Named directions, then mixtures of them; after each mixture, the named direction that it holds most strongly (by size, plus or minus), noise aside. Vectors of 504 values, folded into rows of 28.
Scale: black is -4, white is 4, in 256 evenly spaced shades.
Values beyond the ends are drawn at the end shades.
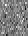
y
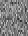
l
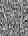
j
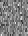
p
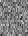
p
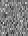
y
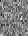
p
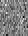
y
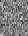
p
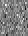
y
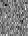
y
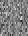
p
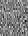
j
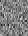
j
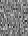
j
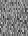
l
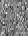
y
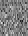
y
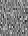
j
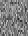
l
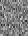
j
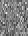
y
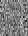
j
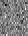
y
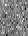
y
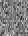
p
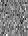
y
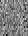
y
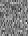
l
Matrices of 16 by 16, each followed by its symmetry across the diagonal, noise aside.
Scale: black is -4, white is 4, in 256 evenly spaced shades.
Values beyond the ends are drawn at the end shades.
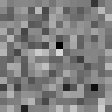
neither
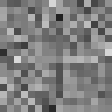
antisymmetric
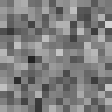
neither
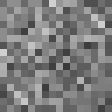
symmetric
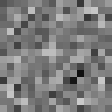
symmetric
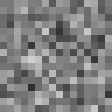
antisymmetric
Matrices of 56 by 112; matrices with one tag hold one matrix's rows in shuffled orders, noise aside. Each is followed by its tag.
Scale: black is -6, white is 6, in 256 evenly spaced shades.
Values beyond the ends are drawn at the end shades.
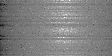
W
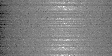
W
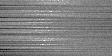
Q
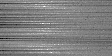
Q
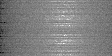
W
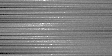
Q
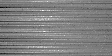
Q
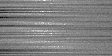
Q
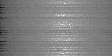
W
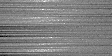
Q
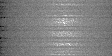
W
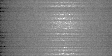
W
